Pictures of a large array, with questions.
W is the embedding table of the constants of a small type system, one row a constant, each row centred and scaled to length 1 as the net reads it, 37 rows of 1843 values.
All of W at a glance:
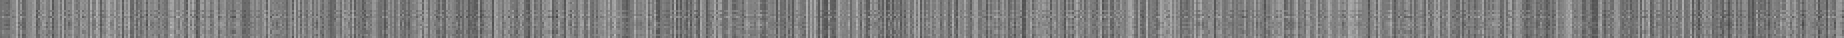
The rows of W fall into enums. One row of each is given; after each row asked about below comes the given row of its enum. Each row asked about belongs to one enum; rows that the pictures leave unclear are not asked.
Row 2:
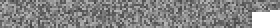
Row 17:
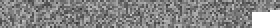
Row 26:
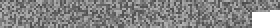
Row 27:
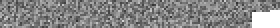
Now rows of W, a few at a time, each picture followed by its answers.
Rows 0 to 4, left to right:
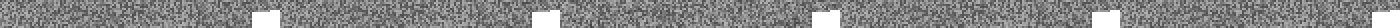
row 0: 26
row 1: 26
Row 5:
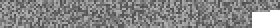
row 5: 26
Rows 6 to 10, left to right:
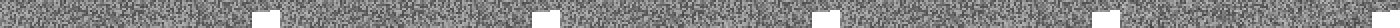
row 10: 2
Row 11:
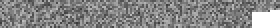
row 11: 17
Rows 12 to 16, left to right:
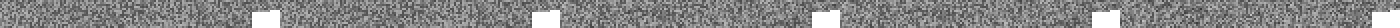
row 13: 26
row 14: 2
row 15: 2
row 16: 17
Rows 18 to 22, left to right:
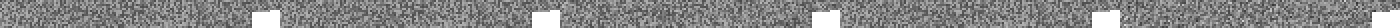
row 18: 26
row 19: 26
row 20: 2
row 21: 26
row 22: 27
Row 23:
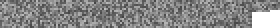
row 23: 2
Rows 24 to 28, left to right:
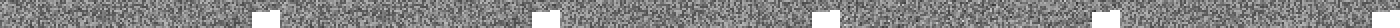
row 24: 2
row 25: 2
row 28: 26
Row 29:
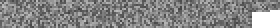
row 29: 2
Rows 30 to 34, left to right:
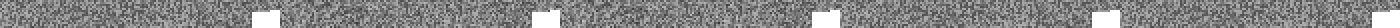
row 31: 17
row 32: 17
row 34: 26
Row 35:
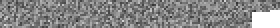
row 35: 27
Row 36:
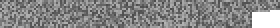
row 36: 26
